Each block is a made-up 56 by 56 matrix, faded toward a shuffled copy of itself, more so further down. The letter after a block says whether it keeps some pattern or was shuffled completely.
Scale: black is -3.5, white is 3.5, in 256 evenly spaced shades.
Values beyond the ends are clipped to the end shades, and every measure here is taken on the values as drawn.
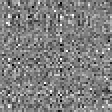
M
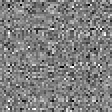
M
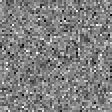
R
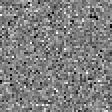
R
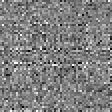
M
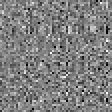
M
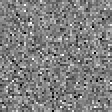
R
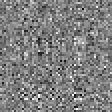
M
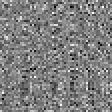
M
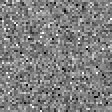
R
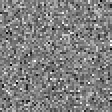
R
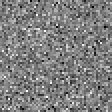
R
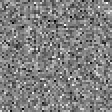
R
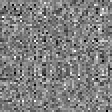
M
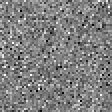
R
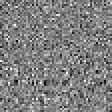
M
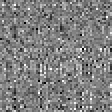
M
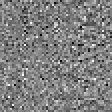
M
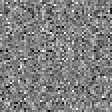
M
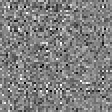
M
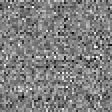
M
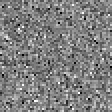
R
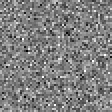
R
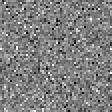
R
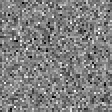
R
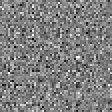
M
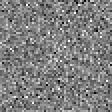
R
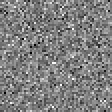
R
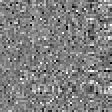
M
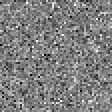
R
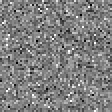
R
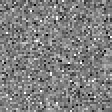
R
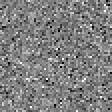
R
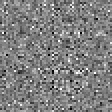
M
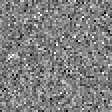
R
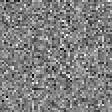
M
